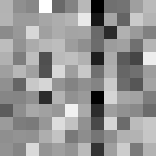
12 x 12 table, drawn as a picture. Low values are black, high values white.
Mirror symmetry: none. Odd lines: column 8. Slope: none.
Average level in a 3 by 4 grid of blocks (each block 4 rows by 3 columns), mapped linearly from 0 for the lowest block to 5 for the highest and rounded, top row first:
4 5 0 3
3 3 2 1
2 5 1 4
